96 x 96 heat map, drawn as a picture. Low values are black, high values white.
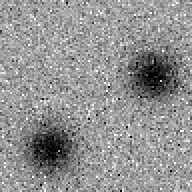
There are two dips. No row or column stands out. No overall slope runs across the table.
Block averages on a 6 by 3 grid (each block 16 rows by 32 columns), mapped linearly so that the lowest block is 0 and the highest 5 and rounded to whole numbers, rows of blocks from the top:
5 5 5
5 5 3
5 5 0
4 5 4
1 4 5
3 4 5
